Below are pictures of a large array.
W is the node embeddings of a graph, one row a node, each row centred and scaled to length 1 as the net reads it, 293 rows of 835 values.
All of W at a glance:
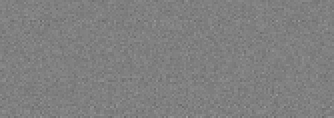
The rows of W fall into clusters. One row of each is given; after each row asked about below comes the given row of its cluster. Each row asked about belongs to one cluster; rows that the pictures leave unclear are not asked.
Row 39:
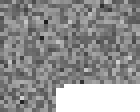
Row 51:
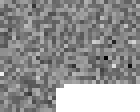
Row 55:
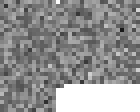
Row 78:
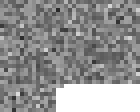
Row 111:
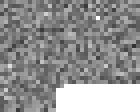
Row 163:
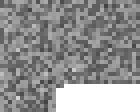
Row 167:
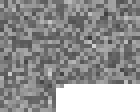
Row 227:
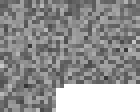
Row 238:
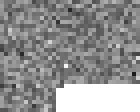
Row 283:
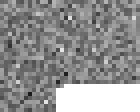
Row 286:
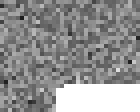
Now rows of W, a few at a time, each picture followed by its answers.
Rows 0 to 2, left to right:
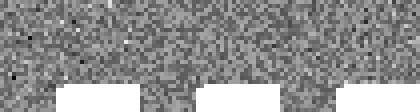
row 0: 167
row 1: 111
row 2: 51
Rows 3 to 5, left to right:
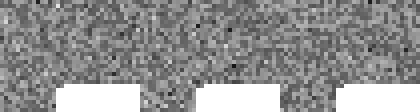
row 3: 163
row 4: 163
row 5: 55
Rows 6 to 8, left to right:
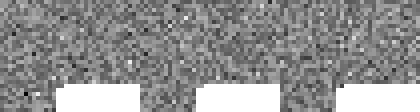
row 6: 111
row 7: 78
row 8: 227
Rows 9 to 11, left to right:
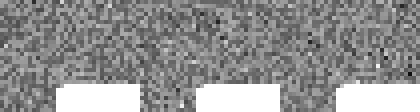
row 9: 51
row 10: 283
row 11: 51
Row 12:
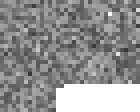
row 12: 55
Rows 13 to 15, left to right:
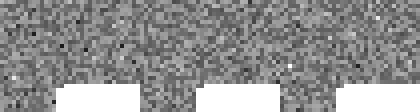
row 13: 286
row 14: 238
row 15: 111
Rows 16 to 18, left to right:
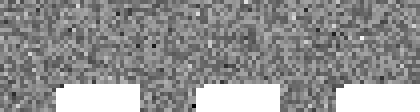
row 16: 51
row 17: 39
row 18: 55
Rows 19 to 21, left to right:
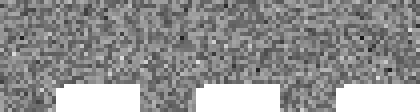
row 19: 286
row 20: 163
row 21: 55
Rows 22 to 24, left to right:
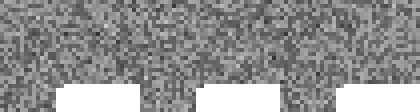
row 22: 55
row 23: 238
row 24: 283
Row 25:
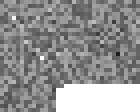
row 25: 55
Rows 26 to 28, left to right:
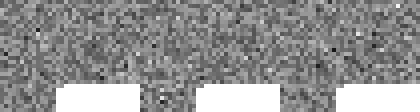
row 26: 78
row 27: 39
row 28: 78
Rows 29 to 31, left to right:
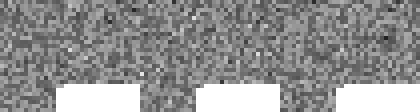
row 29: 167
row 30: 51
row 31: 39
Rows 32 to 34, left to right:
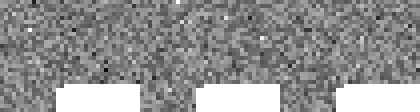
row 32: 238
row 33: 163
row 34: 111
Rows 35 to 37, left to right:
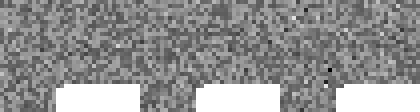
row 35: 163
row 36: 55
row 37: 55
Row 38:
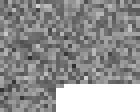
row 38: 167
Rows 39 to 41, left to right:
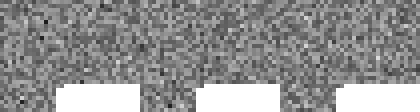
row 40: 238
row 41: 51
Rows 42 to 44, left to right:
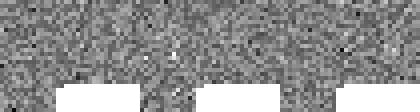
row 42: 286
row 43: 227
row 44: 238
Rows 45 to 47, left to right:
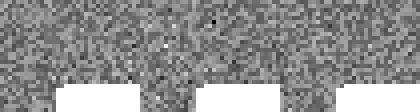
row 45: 111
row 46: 163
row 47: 286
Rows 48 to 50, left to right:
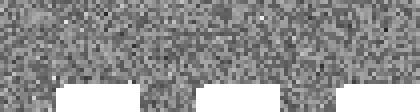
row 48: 111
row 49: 55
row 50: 283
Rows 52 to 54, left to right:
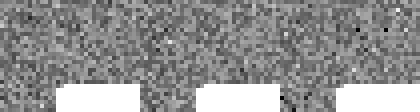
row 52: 283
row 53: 283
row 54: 283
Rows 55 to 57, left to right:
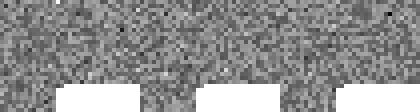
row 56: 111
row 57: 55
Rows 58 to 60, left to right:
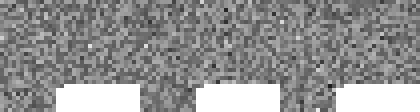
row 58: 286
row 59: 51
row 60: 227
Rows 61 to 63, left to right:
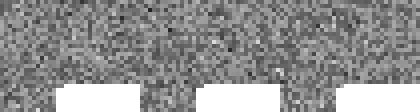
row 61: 227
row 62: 55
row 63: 283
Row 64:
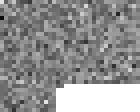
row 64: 283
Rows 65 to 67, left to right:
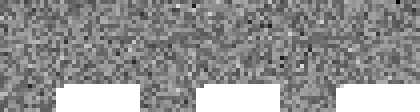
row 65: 227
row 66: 167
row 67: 167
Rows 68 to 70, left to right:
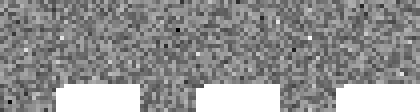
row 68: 111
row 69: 55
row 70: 167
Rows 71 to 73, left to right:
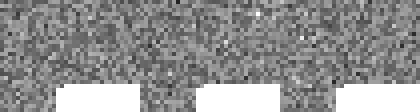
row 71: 39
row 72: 283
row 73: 286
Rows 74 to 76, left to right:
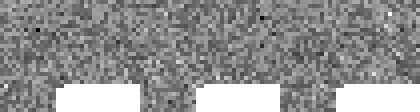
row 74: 55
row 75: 286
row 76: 55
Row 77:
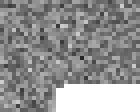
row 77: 163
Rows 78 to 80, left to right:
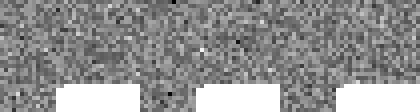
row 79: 39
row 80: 51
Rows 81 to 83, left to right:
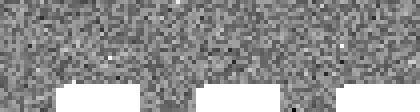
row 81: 227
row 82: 163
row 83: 286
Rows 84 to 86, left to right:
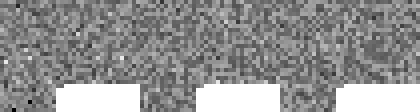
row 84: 286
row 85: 51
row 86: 78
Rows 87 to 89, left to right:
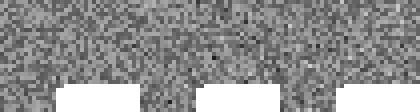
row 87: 111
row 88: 55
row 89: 227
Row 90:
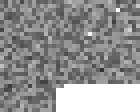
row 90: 167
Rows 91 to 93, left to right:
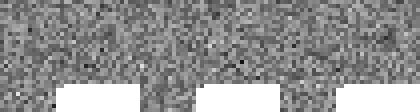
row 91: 39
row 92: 227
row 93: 39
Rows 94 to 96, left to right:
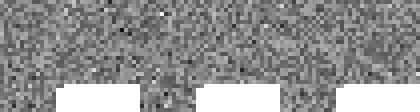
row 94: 238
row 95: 51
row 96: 78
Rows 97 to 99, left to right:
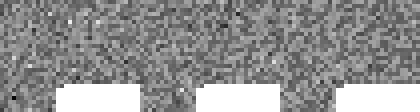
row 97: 227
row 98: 286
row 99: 163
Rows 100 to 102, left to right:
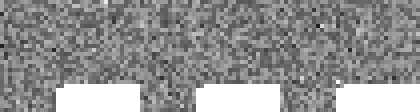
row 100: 238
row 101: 163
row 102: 283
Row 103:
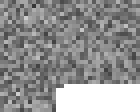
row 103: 111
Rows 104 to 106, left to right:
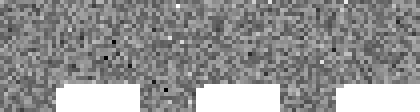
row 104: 51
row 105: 167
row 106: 78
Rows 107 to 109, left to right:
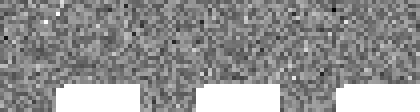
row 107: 39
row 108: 78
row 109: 111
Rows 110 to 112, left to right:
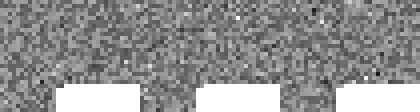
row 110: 163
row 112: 167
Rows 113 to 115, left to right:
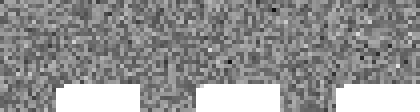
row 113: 55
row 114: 167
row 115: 163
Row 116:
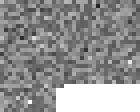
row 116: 286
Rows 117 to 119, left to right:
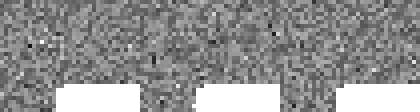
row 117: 227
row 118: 39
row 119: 238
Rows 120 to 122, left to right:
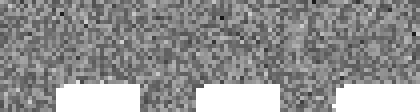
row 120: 51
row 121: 55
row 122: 39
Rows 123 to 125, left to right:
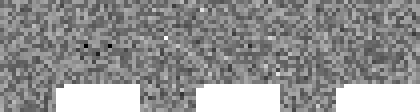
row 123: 163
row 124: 78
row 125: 78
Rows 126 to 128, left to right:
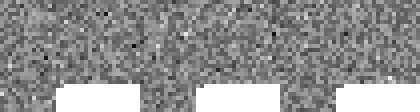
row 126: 111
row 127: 39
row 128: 51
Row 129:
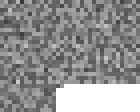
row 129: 51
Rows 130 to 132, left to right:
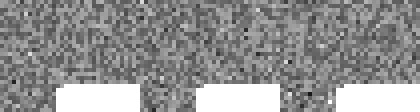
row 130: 51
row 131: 283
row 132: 39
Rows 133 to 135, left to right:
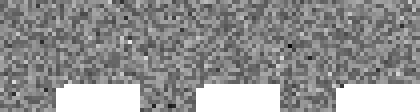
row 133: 167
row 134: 238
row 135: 167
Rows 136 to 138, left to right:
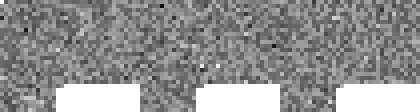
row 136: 283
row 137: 111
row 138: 51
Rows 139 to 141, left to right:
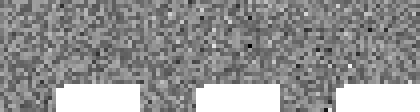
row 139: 163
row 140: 163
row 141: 111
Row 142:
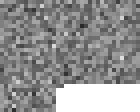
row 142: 286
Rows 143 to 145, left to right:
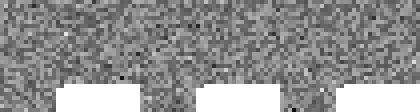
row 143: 238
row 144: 286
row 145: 286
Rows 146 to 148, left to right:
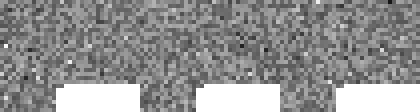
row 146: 51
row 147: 55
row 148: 163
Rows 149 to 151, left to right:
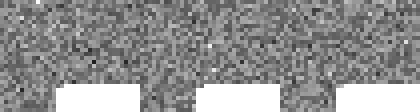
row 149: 163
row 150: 227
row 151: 167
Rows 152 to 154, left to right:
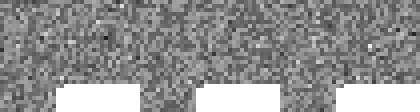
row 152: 39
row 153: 163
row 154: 286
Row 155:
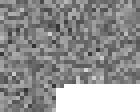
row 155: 286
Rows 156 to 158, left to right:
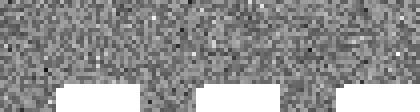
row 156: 51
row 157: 163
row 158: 55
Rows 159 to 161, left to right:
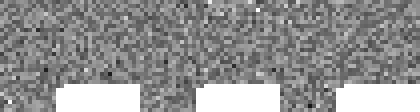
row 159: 111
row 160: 167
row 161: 238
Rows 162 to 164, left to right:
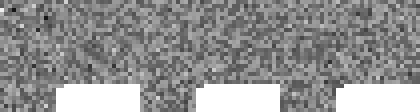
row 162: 78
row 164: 55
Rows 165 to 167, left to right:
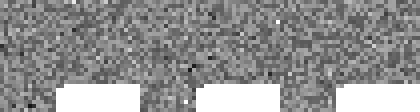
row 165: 238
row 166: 55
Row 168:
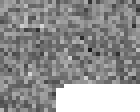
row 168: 55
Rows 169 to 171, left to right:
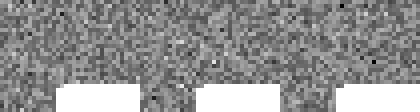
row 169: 51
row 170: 227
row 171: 163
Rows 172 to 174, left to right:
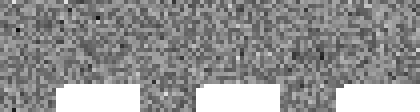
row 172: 78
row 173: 51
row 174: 55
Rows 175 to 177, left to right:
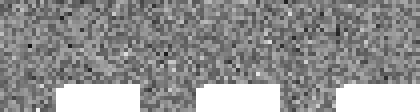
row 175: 227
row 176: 167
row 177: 283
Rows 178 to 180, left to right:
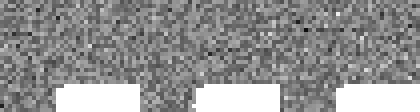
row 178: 51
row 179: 163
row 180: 111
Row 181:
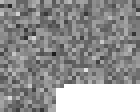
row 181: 286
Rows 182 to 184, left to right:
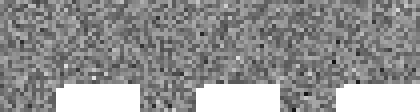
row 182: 238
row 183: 238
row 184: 283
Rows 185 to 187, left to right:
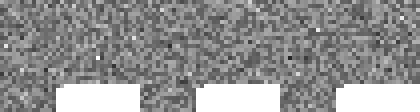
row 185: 51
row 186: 167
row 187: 55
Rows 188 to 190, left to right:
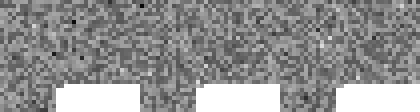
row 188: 163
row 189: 78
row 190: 78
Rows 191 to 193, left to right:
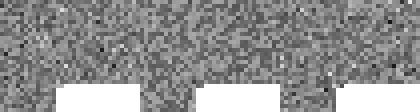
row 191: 78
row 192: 163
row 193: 167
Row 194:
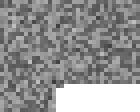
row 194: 163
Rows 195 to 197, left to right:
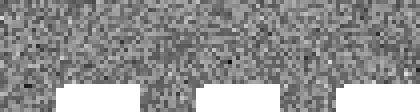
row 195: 227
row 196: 55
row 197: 55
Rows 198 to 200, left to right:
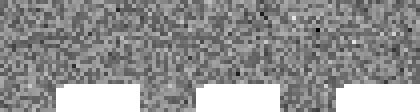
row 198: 167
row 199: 167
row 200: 55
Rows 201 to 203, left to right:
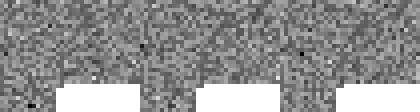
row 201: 238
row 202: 238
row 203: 238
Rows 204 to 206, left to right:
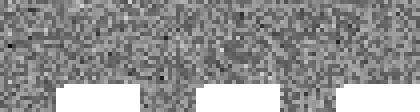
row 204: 167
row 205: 78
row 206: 283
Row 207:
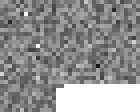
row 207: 51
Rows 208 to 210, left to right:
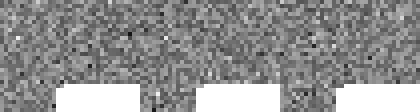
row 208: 163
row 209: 78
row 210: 286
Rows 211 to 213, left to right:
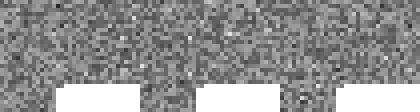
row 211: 163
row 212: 167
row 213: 39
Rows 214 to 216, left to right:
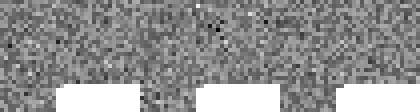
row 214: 283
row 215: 283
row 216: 51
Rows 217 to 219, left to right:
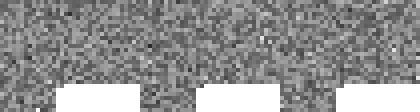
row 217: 227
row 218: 167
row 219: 238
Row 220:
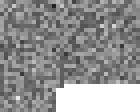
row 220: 238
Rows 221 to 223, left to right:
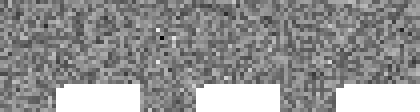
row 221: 167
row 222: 286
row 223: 238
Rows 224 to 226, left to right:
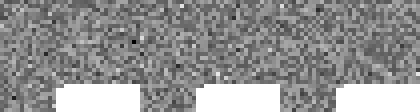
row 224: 227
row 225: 286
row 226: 78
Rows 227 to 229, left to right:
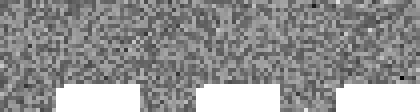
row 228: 283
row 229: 238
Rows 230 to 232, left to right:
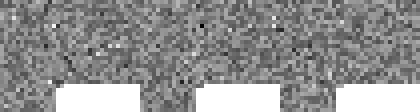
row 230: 163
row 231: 163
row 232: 167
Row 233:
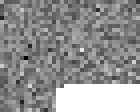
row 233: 227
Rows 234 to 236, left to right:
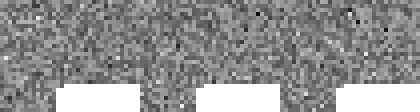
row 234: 238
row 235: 283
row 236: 283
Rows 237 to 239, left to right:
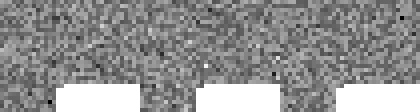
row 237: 51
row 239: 286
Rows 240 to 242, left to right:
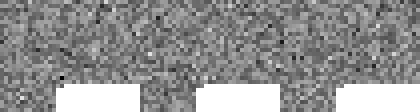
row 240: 39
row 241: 111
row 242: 39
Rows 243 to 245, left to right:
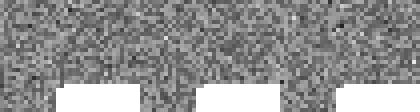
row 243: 238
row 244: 78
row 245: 163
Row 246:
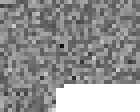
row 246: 286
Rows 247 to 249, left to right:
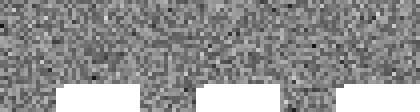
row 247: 78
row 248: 167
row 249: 286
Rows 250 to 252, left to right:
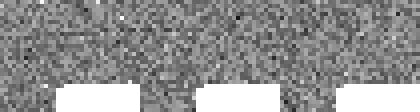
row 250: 55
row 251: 111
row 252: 283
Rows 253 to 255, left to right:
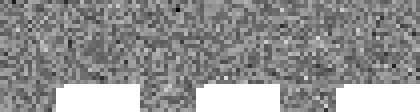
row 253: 78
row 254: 167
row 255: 78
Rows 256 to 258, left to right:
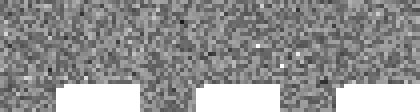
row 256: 167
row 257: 163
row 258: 167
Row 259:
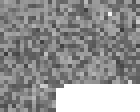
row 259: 55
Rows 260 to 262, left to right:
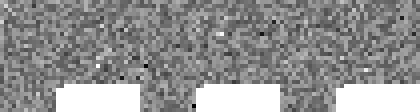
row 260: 238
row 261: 163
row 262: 286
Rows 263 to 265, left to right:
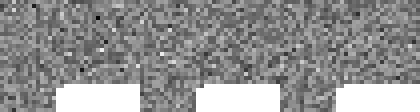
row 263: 78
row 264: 238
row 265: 227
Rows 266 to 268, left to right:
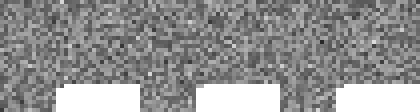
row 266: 227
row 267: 167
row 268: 227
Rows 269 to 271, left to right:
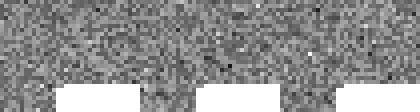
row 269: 227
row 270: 78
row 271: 51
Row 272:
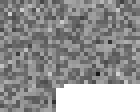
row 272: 167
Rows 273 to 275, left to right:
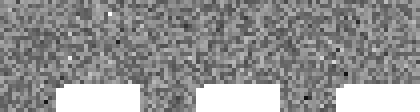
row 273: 55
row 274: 286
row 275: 283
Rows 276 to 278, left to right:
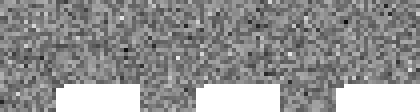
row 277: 167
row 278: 111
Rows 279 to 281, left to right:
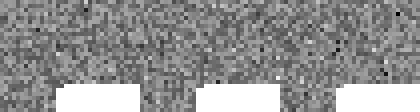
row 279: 55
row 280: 238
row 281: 283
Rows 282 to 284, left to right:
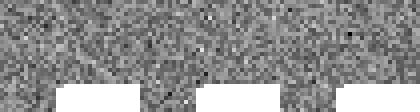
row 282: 78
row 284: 55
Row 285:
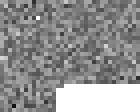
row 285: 238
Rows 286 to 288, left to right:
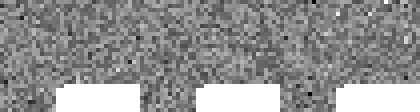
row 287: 55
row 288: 39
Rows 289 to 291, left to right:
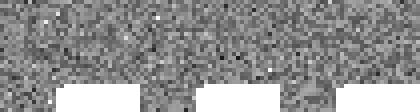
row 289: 39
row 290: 111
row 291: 167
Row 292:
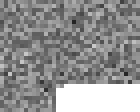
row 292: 167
